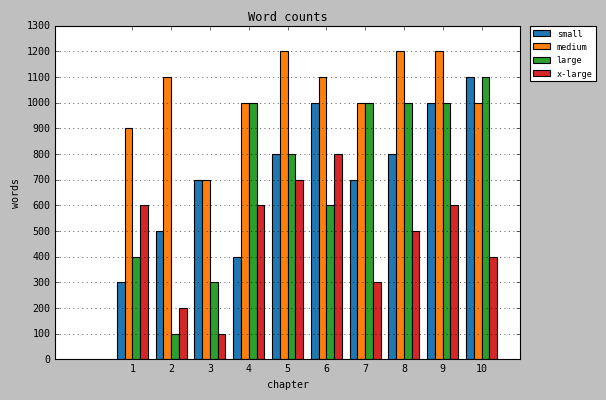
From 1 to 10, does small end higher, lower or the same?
higher
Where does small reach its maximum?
10
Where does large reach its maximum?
10
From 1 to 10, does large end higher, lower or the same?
higher
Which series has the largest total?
medium
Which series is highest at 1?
medium
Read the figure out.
Title: Word counts
x-axis: chapter, ticks 1 2 3 4 5 6 7 8 9 10
y-axis: words, ticks 0 100 200 300 400 500 600 700 800 900 1000 1100 1200 1300
Legend: small, medium, large, x-large
Values:
small: 300 500 700 400 800 1000 700 800 1000 1100
medium: 900 1100 700 1000 1200 1100 1000 1200 1200 1000
large: 400 100 300 1000 800 600 1000 1000 1000 1100
x-large: 600 200 100 600 700 800 300 500 600 400
